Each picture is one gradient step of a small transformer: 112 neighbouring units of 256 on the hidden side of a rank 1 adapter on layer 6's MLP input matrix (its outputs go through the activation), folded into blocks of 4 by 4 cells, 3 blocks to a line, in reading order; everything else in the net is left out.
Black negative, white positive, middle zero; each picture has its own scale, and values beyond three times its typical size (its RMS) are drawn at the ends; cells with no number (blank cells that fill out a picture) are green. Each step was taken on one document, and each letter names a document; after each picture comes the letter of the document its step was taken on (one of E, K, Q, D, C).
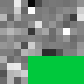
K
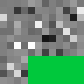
K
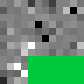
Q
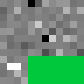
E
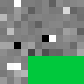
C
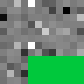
C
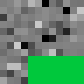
K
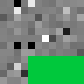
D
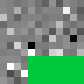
Q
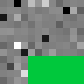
C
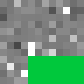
Q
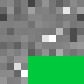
C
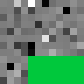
K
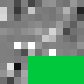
E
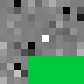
D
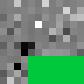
K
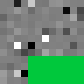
D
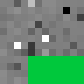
D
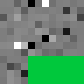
E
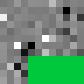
D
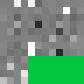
K
